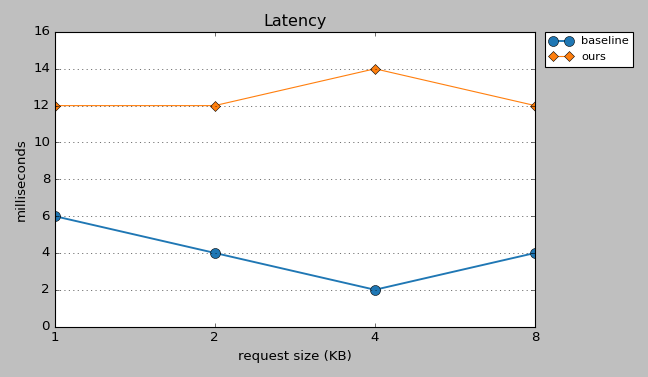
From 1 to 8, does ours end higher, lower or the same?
the same
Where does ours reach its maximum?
4
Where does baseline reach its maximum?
1
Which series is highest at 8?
ours
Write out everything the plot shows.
Title: Latency
x-axis: request size (KB), ticks 1 2 4 8
y-axis: milliseconds, ticks 0 2 4 6 8 10 12 14 16
Legend: baseline, ours
Values:
baseline: 6 4 2 4
ours: 12 12 14 12
